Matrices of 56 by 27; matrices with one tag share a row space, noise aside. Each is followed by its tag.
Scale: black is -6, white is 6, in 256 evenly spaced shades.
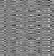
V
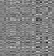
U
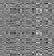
U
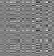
U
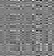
U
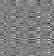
V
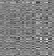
U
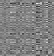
U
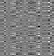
V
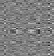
V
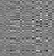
U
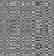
U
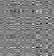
U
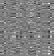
V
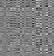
U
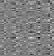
V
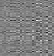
U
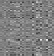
U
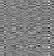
V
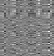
V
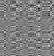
V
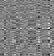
V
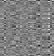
V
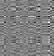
V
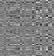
U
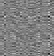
V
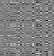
U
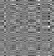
V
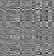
U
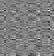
V
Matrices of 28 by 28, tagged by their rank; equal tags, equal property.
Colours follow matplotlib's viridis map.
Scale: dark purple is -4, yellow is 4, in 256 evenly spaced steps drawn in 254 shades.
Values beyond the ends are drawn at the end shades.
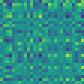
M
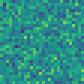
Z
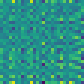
M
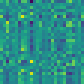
M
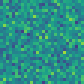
Z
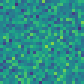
Z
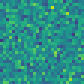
Z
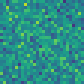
Z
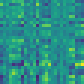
M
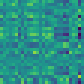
M
